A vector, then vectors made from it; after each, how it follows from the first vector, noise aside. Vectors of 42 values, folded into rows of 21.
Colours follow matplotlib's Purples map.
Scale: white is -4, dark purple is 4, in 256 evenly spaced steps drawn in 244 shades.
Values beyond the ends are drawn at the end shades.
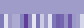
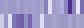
wrapped around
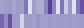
wrapped around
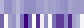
scaled up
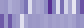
wrapped around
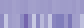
shrunk
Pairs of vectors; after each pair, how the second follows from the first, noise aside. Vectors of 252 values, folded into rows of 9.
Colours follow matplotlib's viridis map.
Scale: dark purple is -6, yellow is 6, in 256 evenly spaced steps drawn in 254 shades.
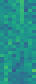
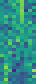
scaled up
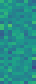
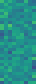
copied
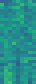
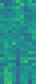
copied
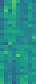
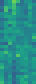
copied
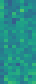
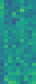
copied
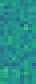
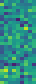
scaled up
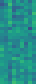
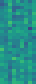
copied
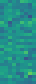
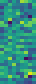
scaled up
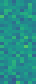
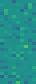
partly zeroed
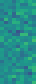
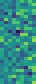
scaled up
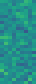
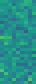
copied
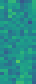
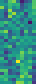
scaled up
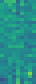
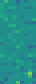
partly zeroed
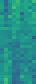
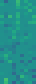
partly zeroed
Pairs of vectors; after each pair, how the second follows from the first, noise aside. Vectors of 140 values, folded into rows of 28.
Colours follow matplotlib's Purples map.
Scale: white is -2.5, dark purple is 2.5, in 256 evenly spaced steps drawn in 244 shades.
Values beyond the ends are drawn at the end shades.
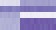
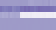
partly zeroed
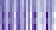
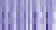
shrunk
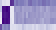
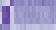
shrunk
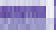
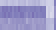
shrunk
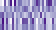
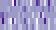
partly zeroed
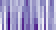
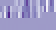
partly zeroed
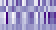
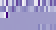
partly zeroed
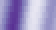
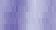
shrunk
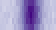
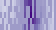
partly zeroed
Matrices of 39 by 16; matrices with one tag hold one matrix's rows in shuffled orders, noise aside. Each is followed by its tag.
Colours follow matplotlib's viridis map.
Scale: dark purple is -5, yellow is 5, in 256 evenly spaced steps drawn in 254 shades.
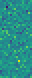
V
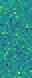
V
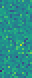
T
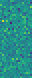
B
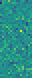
T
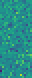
T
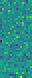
T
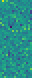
B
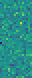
T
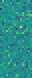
T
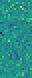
T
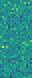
B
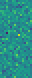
V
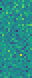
T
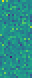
B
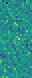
V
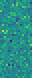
B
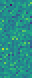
B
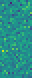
B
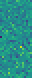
T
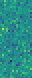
B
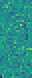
T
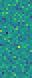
V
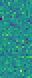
T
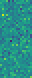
B
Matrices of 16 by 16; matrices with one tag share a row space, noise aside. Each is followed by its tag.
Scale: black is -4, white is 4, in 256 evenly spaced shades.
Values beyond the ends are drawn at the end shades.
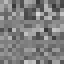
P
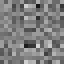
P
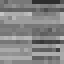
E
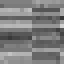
E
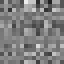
P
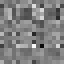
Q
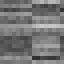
E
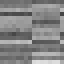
E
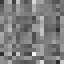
Q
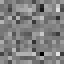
Q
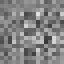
P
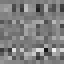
P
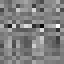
Q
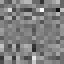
Q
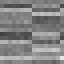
E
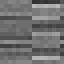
E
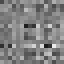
P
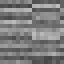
E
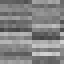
E
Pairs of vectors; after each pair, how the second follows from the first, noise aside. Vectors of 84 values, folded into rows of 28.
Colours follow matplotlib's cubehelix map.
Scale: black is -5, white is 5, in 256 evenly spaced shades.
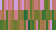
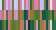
scaled up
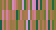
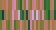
shuffled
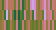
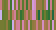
shuffled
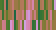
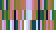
scaled up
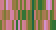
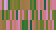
shuffled
